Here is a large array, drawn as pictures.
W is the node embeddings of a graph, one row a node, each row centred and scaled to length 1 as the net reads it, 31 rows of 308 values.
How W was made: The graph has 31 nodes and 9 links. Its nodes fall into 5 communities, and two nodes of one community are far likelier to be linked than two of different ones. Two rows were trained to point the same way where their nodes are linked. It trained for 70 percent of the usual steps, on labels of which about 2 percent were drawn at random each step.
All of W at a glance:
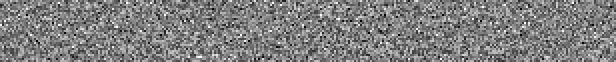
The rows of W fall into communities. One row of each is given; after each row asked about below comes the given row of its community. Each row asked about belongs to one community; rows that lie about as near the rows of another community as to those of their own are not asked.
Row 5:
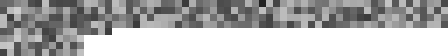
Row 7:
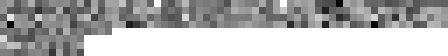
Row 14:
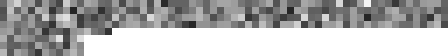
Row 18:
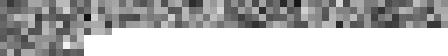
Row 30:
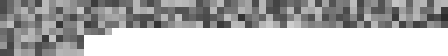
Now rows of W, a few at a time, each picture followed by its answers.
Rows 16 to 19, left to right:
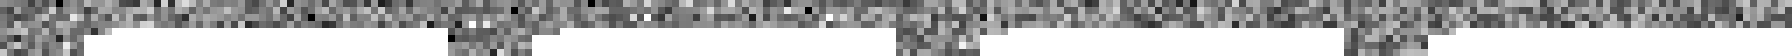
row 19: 30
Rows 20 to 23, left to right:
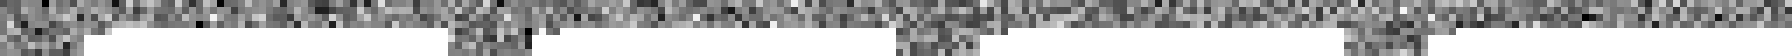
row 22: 5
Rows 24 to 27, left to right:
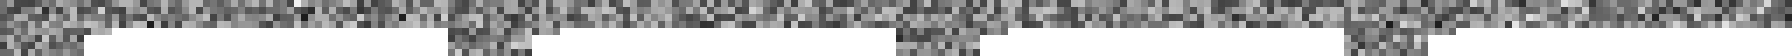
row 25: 18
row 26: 7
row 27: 14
